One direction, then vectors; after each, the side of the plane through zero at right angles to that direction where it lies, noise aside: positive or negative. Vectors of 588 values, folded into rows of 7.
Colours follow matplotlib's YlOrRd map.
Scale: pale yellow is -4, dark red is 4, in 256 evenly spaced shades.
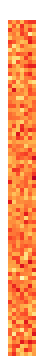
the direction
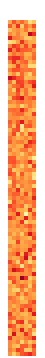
negative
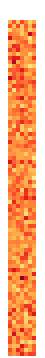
negative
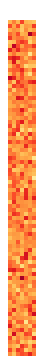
negative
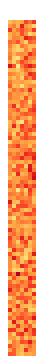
positive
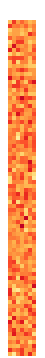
negative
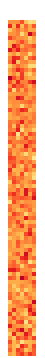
negative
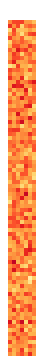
negative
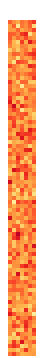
positive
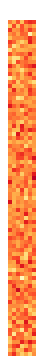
positive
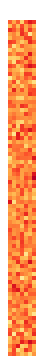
positive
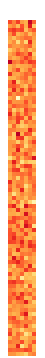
positive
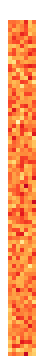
positive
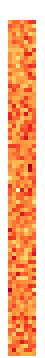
positive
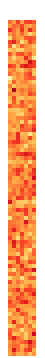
positive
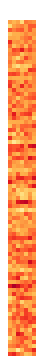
positive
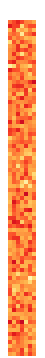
negative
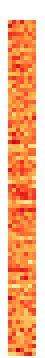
negative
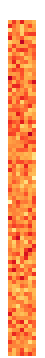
negative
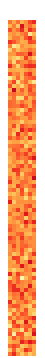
positive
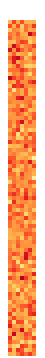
negative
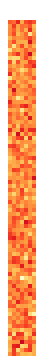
positive
